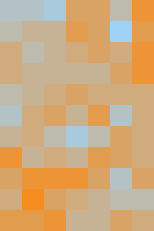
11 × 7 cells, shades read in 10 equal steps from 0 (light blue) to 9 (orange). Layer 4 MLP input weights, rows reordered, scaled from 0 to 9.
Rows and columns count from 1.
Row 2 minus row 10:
-2 -5 -2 2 2 -3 4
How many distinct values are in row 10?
5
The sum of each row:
28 31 36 35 33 31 27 39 44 35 41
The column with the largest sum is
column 7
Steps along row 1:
same down up same down up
